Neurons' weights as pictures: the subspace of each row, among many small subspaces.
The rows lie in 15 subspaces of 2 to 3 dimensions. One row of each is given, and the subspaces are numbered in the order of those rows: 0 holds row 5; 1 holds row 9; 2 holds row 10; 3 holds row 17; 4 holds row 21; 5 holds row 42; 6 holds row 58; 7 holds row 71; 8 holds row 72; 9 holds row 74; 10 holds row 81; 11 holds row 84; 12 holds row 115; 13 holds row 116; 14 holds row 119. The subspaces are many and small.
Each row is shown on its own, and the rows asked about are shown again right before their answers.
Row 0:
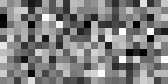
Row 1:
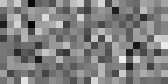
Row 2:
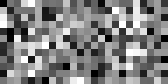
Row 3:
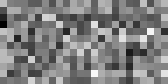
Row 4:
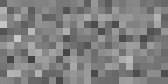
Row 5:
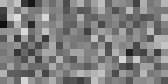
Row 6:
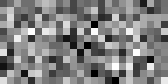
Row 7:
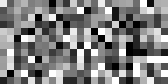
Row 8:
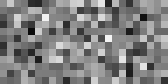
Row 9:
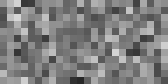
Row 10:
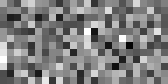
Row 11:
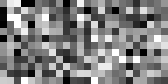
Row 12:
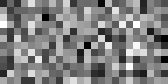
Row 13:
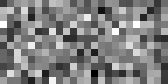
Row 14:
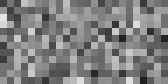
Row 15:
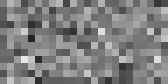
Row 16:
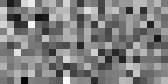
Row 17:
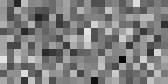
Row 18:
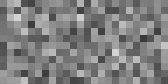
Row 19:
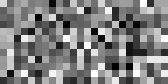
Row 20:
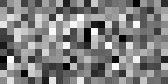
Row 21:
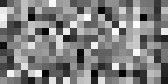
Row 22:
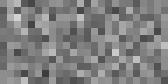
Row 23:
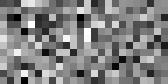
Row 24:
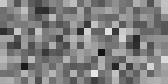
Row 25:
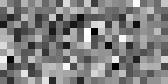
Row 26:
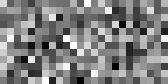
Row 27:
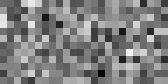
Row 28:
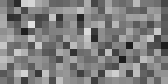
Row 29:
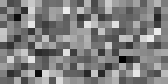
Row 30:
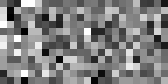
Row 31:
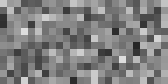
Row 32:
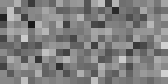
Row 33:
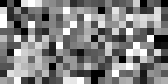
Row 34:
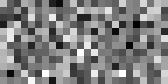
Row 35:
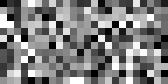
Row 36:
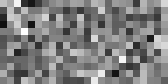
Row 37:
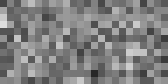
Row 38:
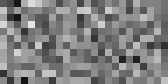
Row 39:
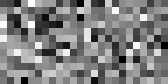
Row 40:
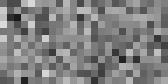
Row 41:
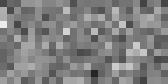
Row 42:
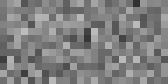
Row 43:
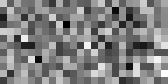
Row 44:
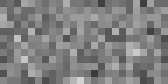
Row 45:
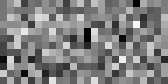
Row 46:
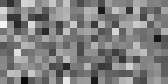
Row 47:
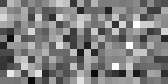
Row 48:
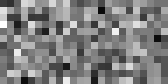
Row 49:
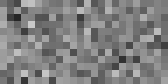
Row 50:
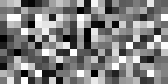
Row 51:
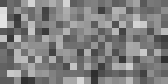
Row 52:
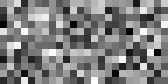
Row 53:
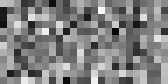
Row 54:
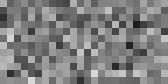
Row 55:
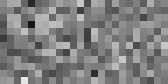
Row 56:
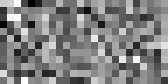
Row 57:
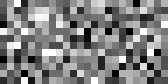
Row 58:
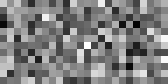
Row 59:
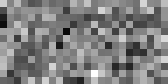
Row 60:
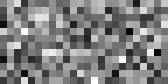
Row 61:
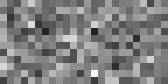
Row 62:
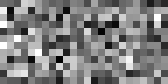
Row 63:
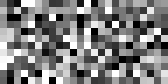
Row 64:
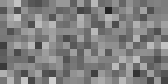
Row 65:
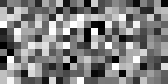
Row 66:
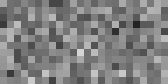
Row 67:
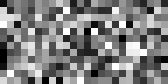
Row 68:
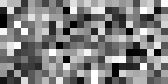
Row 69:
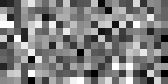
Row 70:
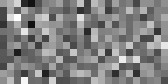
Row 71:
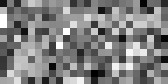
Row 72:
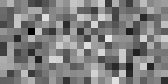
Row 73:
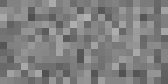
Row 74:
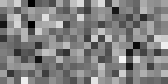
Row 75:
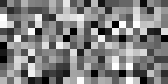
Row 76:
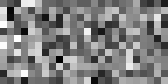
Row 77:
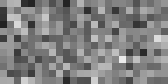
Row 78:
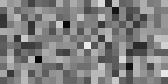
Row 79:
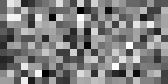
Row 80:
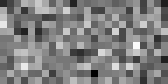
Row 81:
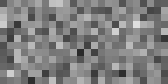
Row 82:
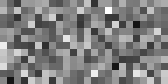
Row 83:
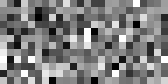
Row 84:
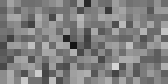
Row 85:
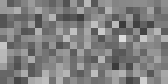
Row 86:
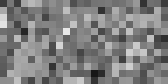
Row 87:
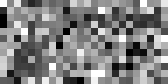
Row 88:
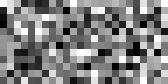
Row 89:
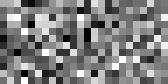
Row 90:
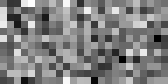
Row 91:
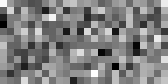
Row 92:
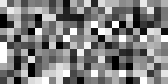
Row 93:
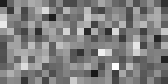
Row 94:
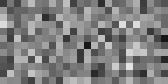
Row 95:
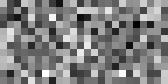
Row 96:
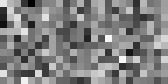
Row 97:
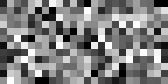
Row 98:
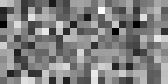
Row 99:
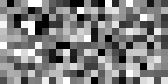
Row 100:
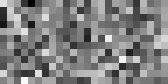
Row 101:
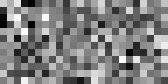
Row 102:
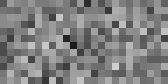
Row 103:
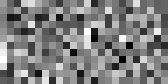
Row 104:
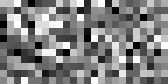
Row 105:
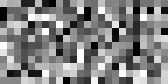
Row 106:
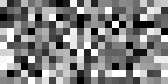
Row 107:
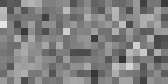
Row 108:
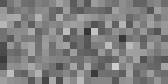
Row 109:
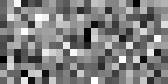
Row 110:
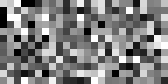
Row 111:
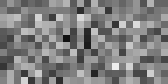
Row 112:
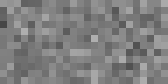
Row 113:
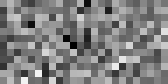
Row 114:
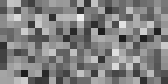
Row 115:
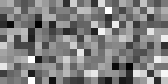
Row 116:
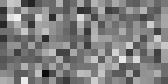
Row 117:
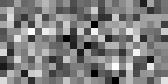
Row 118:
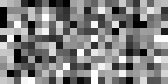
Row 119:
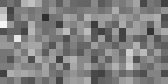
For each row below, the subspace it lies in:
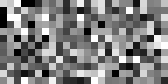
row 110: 0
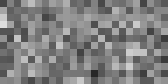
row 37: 0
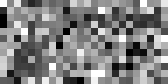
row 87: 7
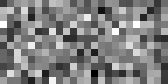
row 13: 4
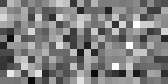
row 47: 13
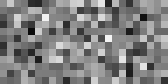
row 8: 8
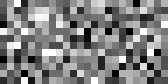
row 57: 3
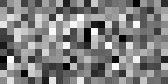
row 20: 5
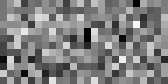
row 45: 5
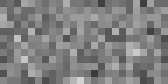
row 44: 1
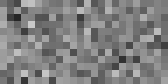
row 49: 0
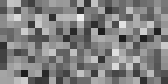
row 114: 1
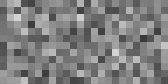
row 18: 1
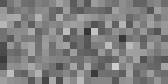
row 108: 2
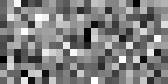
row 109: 3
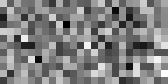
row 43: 8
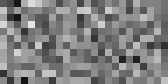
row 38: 12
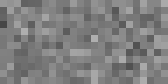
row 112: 2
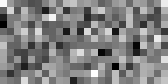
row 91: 5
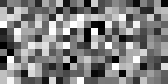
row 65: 5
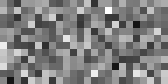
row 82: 12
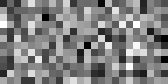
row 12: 6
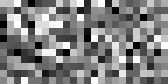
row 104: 9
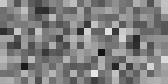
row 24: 3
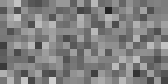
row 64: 12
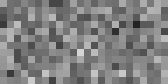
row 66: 10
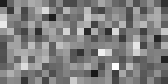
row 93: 5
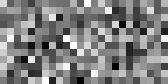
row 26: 11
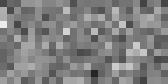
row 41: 2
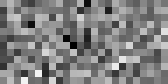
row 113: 11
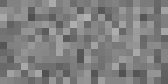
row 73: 4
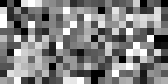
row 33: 7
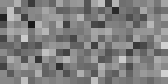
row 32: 8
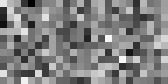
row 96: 11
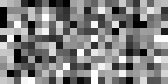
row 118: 10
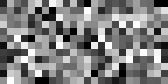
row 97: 12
